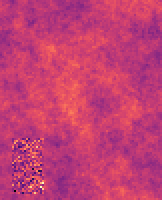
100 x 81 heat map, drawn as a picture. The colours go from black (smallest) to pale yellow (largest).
The texture is blotchy. The bottom left is the roughest part. A few values lie far out on both sides of the bulk. There is no overall slope. No single row or column stands out from its neighbours. In the bottom left lies a patch that is rougher than the rest.
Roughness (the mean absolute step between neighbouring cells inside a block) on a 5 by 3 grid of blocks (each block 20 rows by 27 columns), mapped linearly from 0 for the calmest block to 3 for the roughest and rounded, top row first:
000 / 000 / 000 / 200 / 300
